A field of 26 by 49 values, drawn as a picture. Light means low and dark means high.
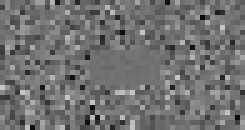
Slope: none. Odd patch: calmer, in the centre. Calmest part: centre. Stripes: none. Grain: fine. Mirror symmetry: none.
